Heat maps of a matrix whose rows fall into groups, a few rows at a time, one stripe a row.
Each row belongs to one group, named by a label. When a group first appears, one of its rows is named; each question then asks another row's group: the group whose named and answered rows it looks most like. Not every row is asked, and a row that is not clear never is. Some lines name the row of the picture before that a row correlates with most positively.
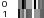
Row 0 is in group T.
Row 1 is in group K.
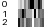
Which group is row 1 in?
T
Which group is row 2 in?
K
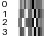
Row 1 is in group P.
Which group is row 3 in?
P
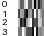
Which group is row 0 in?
P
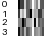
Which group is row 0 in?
K
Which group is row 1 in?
K
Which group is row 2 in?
T
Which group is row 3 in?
K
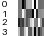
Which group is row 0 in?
T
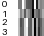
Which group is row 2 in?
P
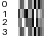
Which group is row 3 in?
P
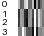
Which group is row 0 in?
P
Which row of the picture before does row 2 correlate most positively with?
1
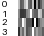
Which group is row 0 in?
P
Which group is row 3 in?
K
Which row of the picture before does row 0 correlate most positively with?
0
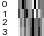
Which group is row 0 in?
T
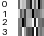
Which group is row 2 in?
T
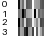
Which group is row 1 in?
T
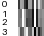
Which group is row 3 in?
P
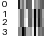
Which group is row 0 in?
K
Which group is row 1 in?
P
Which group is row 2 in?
P
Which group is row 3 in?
T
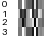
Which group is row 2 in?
T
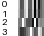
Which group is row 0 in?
P
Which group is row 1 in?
P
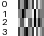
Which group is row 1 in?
T
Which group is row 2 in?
P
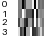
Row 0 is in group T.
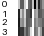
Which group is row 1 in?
K
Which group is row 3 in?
K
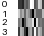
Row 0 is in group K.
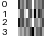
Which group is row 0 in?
K
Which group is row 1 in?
P
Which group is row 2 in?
K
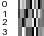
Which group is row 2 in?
T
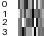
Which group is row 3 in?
T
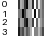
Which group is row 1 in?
T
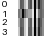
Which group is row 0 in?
P
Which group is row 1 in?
T
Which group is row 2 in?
P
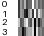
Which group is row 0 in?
K
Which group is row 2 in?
P
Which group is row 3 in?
T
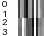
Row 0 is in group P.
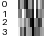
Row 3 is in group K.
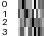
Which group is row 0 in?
T
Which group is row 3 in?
P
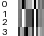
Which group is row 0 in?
T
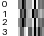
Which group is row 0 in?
T
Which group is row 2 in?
T
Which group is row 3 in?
P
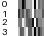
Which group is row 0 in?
T
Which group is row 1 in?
K
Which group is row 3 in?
P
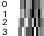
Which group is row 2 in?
P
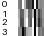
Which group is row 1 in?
P
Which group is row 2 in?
P
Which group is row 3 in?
T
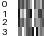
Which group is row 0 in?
K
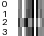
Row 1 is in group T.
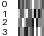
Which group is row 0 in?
K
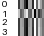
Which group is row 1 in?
P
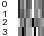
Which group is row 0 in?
K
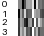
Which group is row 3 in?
K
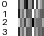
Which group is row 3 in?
K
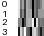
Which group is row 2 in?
T
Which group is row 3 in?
K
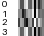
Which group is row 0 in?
P
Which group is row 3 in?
P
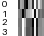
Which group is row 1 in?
T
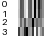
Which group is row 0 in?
P
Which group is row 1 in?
P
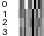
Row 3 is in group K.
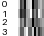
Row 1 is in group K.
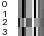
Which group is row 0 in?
T
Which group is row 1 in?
T
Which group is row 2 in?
K
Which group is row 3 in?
T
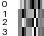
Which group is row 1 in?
T
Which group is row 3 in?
T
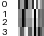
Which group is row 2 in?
T
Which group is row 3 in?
P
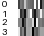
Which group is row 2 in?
T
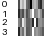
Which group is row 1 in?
K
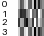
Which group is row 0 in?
P
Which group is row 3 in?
P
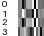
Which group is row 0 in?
T
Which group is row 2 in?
T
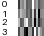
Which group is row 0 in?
K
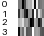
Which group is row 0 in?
T
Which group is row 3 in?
K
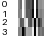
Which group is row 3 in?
T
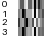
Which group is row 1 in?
T
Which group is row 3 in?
T
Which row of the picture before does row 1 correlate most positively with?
3
